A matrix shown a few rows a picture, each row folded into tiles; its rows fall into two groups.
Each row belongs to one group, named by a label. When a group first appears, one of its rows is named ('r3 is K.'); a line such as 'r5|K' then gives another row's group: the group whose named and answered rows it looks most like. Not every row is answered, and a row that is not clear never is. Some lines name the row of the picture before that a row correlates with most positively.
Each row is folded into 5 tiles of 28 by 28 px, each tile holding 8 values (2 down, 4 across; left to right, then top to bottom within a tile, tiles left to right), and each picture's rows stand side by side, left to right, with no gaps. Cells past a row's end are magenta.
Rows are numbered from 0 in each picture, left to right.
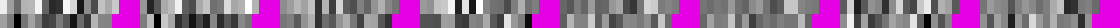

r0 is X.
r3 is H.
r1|X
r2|H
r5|X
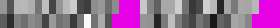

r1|X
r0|H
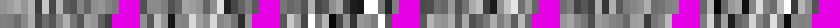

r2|X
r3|X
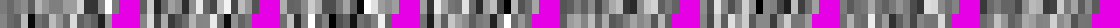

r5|H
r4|X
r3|H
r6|X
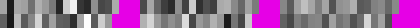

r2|H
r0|H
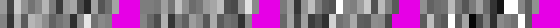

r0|H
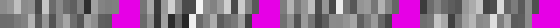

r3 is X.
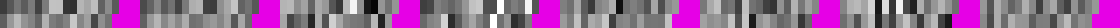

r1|X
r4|H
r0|X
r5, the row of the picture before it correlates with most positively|0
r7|H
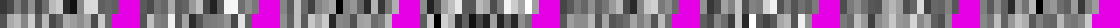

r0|X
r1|X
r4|X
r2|H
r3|X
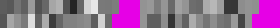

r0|X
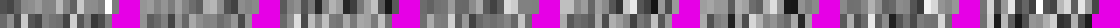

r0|X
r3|X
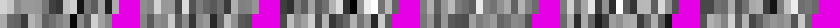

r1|H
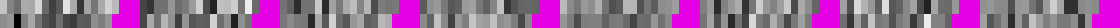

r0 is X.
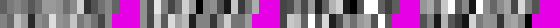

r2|X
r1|H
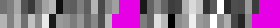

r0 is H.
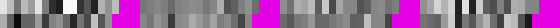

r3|H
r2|H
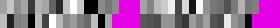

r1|H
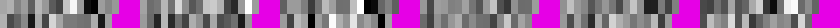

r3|H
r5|X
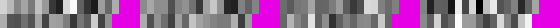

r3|H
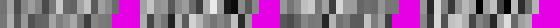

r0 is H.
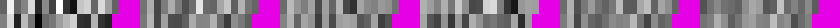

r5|X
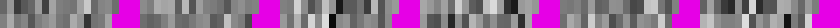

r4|X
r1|H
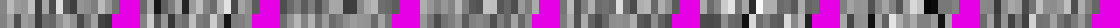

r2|X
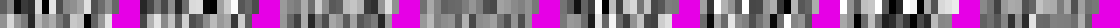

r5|H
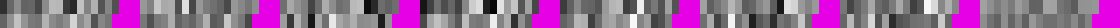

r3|X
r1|H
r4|X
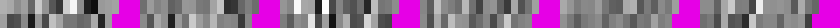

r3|H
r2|H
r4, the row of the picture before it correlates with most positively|7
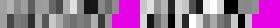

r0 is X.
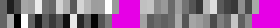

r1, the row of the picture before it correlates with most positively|0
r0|X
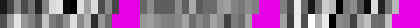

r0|X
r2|H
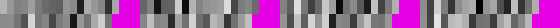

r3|H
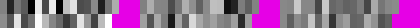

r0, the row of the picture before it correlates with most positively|3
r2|H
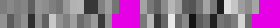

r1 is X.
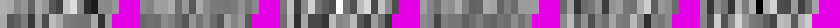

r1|H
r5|H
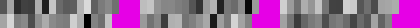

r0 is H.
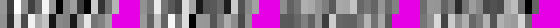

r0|H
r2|H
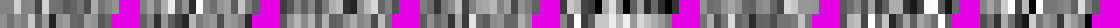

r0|H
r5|X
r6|X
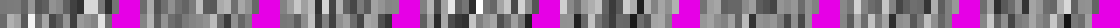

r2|H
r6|H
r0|X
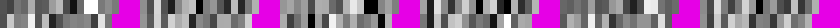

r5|H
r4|X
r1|H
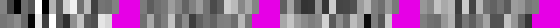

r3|H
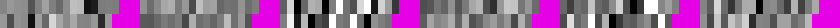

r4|X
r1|H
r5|H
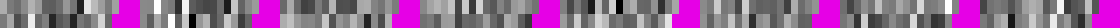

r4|H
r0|X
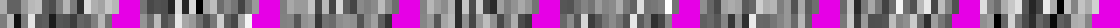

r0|X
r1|H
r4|X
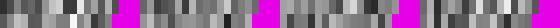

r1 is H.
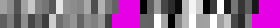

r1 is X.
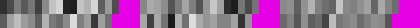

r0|X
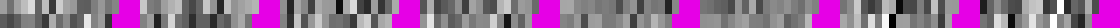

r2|H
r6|H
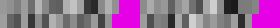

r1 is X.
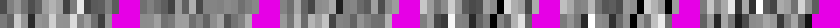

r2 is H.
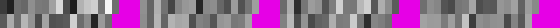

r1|H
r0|X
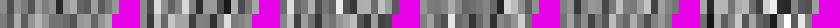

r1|H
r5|H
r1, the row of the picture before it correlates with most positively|1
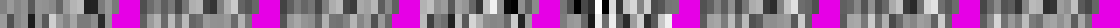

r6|X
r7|X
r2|X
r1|X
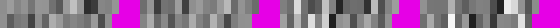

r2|H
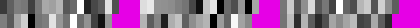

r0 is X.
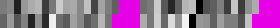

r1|H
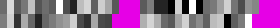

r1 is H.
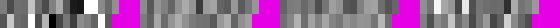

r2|X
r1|H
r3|H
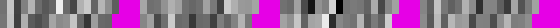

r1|X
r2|H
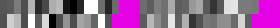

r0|X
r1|X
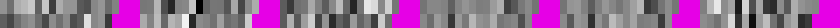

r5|H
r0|H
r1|H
